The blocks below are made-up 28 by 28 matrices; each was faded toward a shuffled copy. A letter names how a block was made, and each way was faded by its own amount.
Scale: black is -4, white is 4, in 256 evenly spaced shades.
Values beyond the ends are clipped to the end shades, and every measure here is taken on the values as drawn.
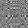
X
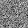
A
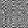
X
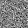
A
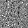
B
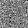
B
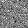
A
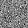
A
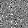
B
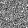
A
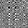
X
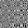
X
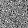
A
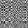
X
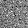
A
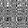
X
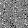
B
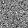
A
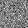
A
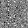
B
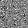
B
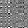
X
